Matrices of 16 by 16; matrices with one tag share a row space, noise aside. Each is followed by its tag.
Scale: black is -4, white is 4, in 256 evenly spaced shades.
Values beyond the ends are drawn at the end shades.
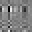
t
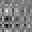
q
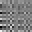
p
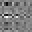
q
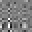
t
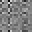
t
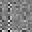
t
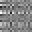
p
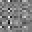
t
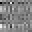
p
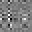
t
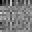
p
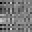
p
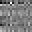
p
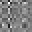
t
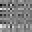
p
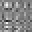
q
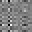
t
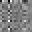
t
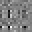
t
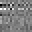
p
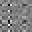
t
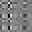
t
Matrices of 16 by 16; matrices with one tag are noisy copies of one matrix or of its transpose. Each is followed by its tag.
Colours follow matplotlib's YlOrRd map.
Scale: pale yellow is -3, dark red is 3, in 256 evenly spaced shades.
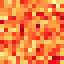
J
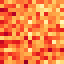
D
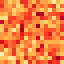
J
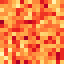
J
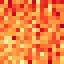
D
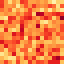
J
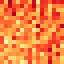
D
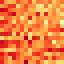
D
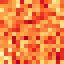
J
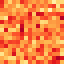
J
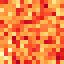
J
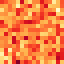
J
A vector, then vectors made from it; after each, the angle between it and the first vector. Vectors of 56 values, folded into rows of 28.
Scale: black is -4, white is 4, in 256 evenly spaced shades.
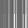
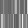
orthogonal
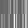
nearly parallel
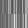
nearly parallel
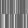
partly aligned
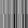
nearly opposite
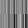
nearly opposite
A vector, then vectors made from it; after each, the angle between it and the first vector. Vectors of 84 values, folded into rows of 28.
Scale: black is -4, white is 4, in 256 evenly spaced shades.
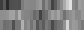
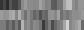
nearly parallel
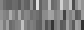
partly aligned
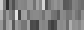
orthogonal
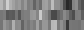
nearly opposite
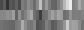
nearly parallel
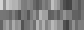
nearly opposite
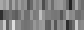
partly opposed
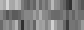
nearly opposite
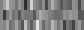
partly opposed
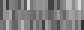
partly aligned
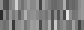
orthogonal
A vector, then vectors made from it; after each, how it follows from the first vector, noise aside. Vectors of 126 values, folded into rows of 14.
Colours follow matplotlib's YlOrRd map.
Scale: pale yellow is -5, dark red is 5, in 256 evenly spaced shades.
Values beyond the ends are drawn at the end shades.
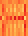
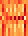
scaled up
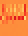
partly zeroed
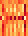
scaled up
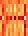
scaled up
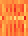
negated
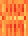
negated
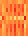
negated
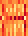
scaled up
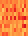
sign-scrambled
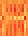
negated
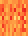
sign-scrambled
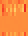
partly zeroed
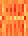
negated
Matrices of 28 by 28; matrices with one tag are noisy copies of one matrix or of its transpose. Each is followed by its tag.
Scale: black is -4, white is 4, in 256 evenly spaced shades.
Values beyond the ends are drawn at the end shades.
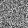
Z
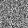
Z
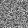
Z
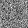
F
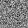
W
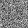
F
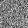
Z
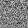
W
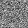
F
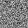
W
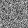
F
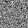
W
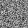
W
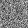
F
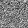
F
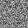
W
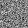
W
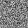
W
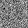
F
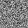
W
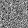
F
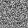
W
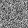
F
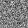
W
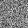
Z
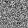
W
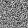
W
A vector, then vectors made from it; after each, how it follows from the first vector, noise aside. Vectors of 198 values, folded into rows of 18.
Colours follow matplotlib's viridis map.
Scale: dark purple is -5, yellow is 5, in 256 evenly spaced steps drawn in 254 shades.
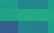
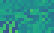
sign-scrambled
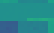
partly zeroed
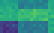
scaled up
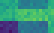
scaled up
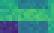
scaled up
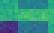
scaled up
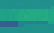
partly zeroed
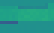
partly zeroed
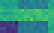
scaled up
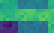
scaled up
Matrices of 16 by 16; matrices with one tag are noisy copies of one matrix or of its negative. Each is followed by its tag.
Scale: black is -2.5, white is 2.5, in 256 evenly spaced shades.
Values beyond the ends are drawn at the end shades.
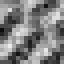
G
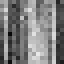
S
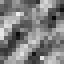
G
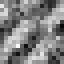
G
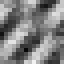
G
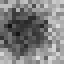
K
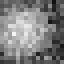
K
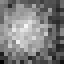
K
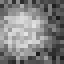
K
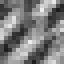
G
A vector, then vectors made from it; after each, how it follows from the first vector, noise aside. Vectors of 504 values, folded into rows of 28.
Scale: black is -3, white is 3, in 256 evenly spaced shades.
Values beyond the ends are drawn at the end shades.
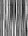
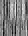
negated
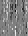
partly zeroed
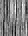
negated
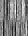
negated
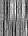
negated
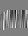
partly zeroed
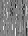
partly zeroed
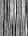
negated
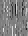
partly zeroed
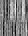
negated
